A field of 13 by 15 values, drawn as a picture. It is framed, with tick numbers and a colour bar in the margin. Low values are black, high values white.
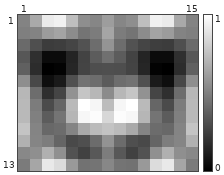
Overall the values sit about 50% of the way up the scale. The ninth with the highest average is the centre. It is mirror symmetric from left to right. The top middle is the calmest part. The histogram is bell-shaped.
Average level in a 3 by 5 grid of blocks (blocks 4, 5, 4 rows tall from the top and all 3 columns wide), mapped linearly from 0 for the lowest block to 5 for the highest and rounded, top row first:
1 1 2 1 1 | 0 2 5 2 0 | 4 2 3 2 4
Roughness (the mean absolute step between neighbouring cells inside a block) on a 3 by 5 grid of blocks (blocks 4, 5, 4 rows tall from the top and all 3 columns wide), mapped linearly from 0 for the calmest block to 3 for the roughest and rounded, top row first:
2 2 0 2 2
2 3 2 3 2
1 2 1 2 1
